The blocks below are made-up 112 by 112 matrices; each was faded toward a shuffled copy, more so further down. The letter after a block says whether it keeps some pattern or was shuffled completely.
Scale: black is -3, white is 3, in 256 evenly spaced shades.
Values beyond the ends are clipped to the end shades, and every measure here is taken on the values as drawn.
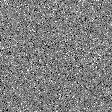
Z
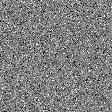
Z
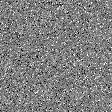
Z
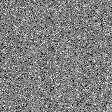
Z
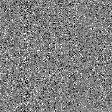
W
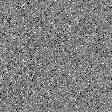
Z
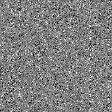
W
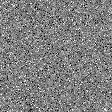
Z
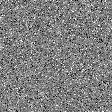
Z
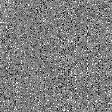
W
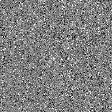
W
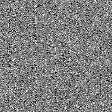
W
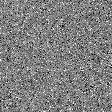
Z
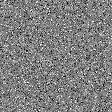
Z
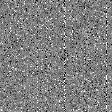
W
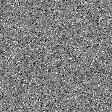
Z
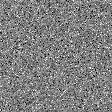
Z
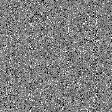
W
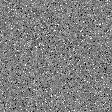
Z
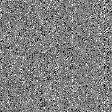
W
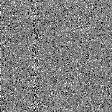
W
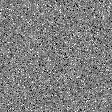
Z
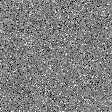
Z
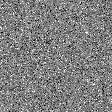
Z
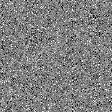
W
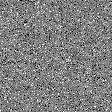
Z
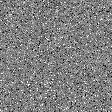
Z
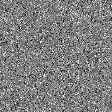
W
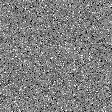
Z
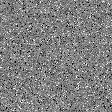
Z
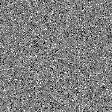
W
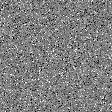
Z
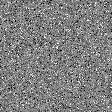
Z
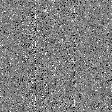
W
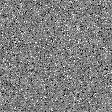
Z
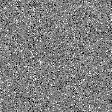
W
